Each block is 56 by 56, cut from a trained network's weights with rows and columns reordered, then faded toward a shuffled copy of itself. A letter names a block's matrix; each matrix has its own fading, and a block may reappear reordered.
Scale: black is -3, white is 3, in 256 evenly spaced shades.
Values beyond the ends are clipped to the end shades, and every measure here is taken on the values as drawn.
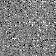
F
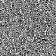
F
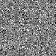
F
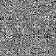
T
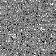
F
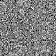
F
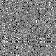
F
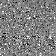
F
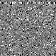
F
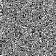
F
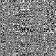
T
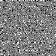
F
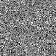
F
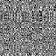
T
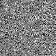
F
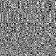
T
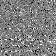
F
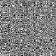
T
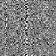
T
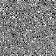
F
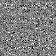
F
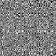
T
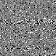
F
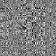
T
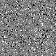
F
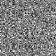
F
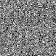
F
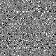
F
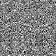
F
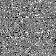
F
